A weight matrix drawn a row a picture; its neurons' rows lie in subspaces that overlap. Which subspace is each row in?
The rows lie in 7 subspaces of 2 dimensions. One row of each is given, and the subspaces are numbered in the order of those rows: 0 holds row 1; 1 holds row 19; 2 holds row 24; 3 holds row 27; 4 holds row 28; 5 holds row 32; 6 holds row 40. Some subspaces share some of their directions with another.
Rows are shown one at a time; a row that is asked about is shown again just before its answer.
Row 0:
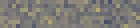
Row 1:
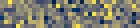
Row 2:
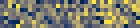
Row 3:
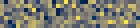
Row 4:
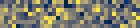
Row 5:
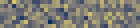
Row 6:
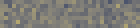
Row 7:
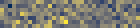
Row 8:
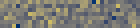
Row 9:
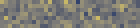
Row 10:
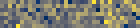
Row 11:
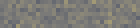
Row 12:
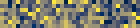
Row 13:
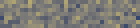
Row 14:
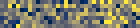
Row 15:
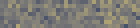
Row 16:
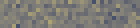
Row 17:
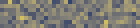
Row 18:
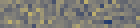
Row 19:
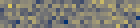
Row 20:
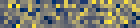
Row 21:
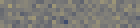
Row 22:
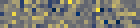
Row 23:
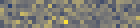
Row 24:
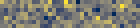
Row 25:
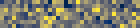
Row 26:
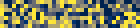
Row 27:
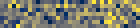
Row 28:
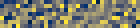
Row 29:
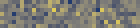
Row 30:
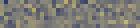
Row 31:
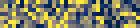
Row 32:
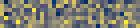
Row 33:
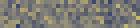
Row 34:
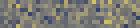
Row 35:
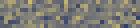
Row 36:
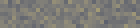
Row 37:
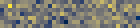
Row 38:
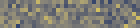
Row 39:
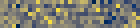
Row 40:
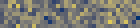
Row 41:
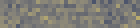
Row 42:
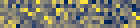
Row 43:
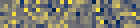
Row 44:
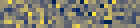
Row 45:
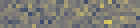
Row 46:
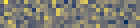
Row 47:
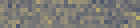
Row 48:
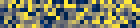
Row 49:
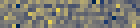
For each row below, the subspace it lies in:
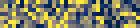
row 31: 6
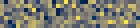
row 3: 5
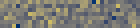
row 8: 4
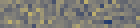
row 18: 0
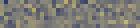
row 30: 5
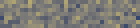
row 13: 4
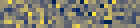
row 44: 0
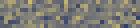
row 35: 4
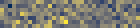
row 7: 1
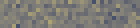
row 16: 4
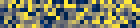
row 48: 2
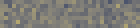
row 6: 5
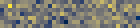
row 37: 1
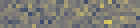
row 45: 0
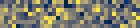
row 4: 2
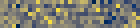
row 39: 4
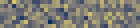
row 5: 3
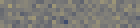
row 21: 1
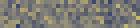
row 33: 2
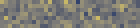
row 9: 2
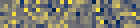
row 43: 6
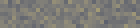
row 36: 3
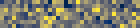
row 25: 2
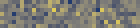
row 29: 6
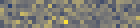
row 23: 1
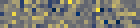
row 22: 6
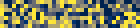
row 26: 5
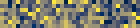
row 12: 3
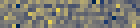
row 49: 4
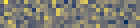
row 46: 5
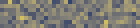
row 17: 3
